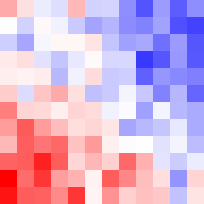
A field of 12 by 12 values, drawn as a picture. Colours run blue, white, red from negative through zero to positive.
Slope: up to the bottom left. Average level on the scale: 50%. Ninth with the lowest average: top right. Mirror symmetry: none.
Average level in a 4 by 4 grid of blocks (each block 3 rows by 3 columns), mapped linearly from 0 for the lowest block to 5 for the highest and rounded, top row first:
2 2 1 0
2 2 1 0
4 3 2 1
5 3 4 2
